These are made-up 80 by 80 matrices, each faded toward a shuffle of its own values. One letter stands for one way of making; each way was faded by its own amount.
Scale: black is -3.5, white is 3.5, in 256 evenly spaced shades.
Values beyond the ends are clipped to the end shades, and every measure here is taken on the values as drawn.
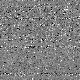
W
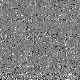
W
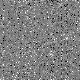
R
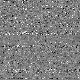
W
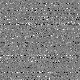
W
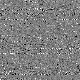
W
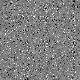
R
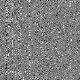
R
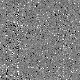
R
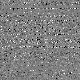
W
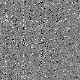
R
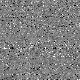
W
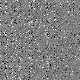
R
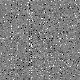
R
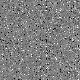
R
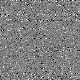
W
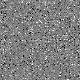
R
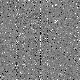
R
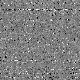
W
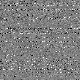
W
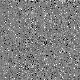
R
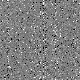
R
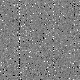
R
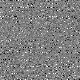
W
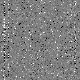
R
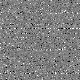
W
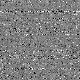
W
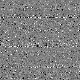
W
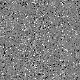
R
